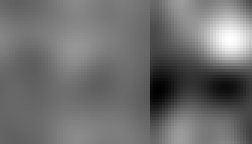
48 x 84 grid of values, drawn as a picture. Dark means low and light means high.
Mirror symmetry: none. Ninth with the highest average: top right. Histogram: heavy tails on both sides. Lone odd cells: none. Seam: vertical, 60% of the way across, the left part calmer.
